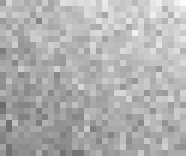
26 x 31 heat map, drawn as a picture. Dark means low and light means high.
Grain: fine. Odd rows or columns: none. Ninth with the lowest average: bottom left. Slope: up to the top right.
